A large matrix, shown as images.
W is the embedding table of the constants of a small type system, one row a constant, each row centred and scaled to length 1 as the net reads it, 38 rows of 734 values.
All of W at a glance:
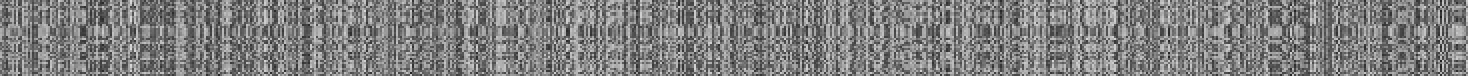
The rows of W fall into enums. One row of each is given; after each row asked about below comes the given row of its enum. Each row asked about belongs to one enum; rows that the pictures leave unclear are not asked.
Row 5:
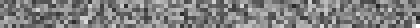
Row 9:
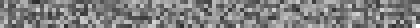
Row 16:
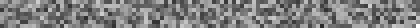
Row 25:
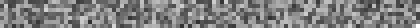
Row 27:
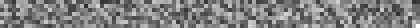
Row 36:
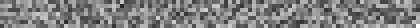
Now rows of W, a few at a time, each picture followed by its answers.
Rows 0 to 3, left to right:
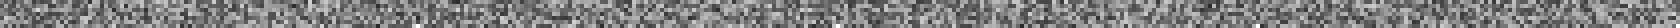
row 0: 5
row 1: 9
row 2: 25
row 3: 16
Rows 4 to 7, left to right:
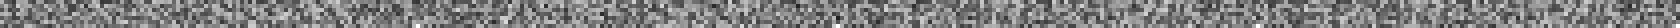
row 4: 27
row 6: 25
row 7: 25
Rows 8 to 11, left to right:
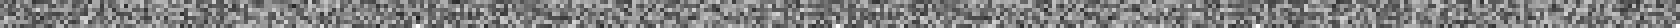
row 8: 5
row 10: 9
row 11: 25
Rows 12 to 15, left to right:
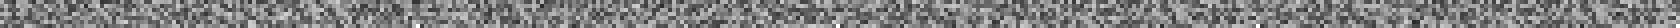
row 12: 27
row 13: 36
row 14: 16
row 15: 16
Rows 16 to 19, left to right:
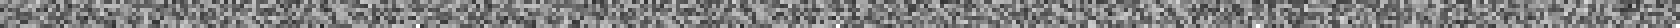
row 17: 16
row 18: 27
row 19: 25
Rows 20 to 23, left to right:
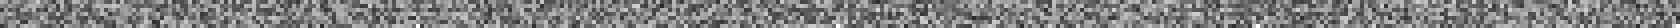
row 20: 16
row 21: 36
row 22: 9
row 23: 5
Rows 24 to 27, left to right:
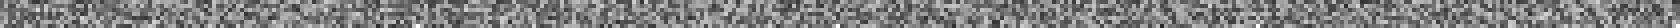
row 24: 9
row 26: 16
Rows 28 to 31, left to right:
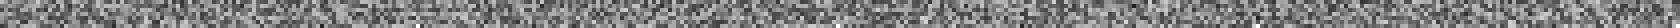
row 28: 16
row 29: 36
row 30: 5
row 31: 27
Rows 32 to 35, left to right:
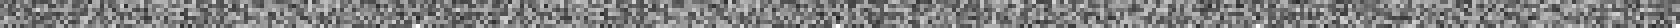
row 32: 5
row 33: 5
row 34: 25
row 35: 9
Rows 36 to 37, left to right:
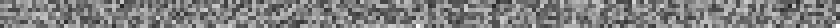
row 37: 25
